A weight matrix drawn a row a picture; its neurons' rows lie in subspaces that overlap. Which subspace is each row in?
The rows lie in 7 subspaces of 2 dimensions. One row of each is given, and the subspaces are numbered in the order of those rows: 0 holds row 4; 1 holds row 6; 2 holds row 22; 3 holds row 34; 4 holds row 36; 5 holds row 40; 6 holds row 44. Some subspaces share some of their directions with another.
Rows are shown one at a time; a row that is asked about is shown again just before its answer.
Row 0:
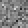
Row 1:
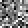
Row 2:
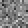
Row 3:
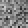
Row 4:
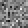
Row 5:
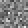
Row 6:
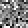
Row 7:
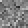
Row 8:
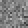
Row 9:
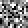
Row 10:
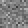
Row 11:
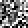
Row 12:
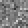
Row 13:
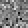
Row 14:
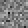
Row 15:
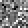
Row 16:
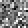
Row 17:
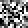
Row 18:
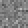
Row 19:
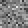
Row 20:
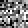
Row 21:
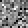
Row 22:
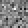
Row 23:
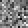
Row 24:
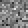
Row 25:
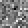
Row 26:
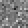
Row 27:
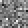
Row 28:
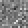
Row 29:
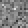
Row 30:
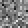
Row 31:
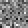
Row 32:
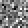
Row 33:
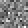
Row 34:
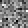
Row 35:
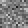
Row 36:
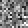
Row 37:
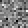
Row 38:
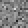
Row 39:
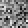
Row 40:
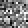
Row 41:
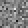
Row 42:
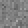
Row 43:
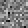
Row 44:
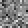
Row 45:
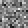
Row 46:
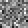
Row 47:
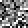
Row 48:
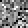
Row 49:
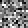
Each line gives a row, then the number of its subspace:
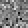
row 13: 1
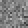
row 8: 4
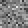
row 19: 6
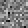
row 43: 0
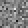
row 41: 4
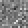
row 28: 1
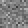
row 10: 6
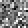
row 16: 0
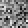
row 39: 5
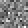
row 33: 0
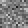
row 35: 6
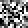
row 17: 2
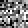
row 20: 5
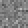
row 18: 3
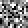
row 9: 2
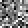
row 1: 6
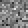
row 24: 5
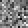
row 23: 4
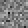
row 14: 0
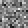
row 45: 3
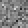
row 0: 0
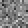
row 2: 6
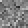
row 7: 2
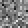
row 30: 6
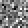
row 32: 2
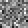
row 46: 1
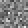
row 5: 0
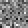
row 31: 1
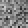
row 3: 5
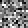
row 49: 3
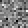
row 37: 3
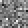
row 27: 3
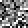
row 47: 2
